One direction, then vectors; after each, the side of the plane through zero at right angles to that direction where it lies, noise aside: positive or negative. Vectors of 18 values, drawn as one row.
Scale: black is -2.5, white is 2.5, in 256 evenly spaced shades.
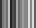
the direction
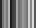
positive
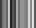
positive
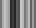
positive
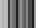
negative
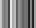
negative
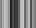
positive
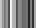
negative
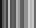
positive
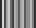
positive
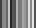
positive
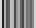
negative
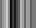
positive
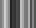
positive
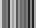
negative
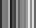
positive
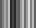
positive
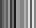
positive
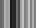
positive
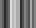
negative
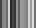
positive
